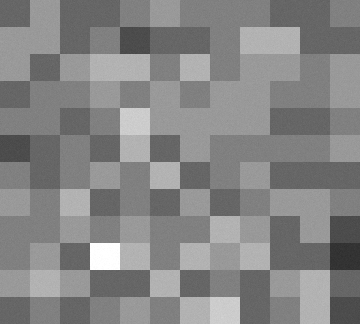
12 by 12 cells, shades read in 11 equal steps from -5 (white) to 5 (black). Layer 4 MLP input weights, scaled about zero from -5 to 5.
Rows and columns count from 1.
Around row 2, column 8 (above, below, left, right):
0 0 1 -2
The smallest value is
-5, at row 10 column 4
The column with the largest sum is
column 12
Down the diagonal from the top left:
1 -1 -1 -1 -3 1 1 1 -1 1 -2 2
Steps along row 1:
down up same down down up same same up same down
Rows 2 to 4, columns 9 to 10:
-2 -2 | -1 -1 | -1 0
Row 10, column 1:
0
